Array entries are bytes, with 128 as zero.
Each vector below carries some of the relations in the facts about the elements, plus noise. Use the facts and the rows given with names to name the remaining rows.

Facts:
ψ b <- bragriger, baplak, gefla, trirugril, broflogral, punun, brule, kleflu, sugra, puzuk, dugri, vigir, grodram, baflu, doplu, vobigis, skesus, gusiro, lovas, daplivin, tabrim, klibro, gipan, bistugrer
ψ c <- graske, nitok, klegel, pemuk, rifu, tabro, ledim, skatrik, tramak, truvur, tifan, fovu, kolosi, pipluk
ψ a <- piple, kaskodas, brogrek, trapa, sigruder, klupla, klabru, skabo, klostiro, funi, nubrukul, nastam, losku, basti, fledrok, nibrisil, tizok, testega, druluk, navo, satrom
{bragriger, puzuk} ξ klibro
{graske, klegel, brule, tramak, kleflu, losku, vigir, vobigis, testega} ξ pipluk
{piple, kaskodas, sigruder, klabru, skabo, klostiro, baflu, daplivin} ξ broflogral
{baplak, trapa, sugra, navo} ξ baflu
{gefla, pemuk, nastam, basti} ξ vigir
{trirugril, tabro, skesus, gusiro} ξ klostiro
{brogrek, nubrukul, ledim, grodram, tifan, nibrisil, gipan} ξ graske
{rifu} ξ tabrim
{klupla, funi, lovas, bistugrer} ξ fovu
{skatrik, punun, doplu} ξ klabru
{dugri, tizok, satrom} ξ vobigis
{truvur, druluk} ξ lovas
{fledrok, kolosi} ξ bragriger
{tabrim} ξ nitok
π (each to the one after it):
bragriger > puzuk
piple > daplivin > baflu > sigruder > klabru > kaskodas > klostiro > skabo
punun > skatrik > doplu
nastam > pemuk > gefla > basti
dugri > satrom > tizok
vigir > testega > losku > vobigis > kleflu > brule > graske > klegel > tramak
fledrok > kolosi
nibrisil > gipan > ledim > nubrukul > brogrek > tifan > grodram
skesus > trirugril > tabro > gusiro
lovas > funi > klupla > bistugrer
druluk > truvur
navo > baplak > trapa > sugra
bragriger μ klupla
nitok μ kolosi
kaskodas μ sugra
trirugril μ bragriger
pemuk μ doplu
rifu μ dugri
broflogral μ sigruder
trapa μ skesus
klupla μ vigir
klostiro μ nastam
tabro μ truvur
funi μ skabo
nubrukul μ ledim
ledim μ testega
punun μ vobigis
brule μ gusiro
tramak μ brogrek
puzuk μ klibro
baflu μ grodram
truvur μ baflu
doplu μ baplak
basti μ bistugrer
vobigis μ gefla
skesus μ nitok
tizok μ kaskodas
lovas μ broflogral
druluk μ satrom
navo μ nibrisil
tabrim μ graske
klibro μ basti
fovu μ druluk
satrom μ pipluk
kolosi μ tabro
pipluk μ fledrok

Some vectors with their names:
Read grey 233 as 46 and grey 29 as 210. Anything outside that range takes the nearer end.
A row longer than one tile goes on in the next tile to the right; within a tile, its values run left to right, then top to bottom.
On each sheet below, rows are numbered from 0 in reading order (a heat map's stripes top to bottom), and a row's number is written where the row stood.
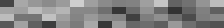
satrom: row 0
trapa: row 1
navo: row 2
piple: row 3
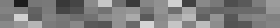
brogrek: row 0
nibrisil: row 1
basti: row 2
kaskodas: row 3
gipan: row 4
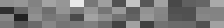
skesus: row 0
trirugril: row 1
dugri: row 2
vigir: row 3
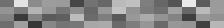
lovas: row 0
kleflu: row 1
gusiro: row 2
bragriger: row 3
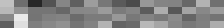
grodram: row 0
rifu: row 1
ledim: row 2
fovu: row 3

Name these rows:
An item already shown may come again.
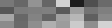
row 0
nitok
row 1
tramak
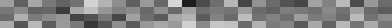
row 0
sigruder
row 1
druluk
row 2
bistugrer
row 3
tramak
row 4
klabru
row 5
losku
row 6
klabru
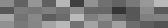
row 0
nitok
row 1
klabru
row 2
piple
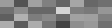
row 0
sigruder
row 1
gefla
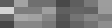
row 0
gefla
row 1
gipan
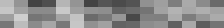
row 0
brule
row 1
brule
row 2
pemuk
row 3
pipluk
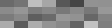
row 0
klupla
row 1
tizok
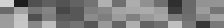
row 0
tramak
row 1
vigir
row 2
pipluk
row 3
fledrok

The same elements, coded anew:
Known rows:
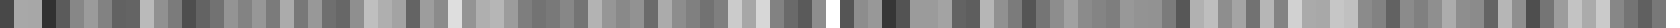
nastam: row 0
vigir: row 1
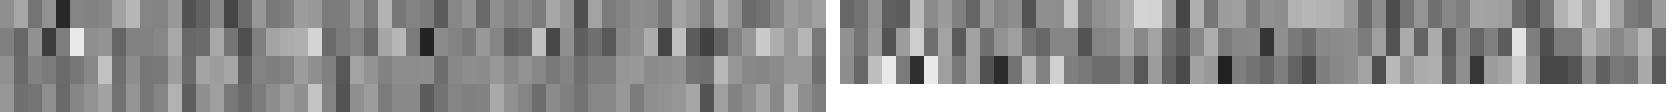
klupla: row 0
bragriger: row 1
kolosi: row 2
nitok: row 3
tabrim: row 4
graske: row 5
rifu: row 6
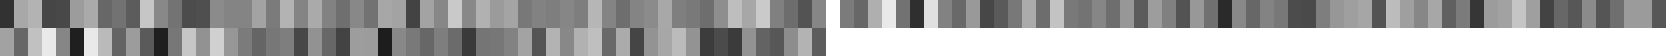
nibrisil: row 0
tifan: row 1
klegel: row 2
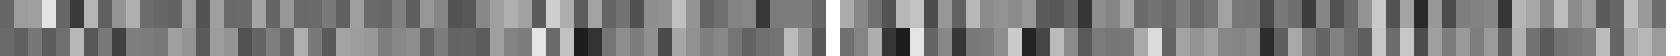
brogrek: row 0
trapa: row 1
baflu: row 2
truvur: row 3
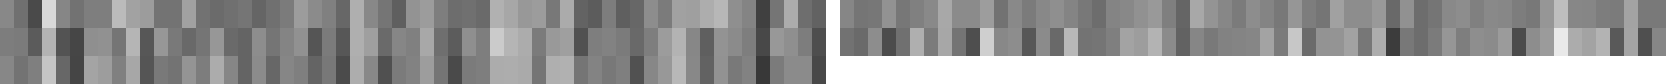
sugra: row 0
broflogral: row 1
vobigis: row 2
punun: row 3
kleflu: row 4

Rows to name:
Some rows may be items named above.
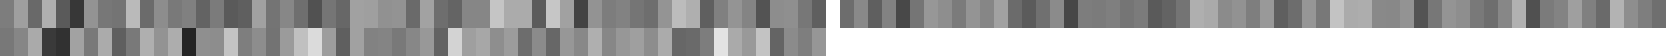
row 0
basti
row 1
gefla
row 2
lovas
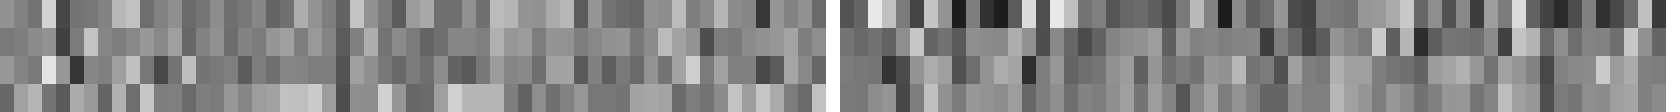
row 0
bistugrer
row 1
grodram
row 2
pipluk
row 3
tabro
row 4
klabru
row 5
pemuk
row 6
fledrok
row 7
pipluk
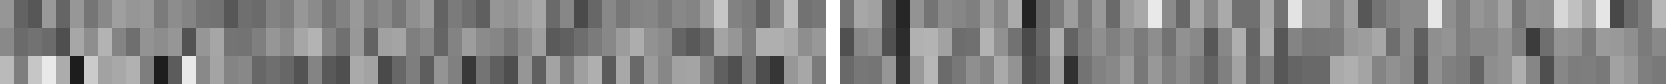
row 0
doplu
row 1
druluk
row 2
puzuk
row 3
gipan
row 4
skabo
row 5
ledim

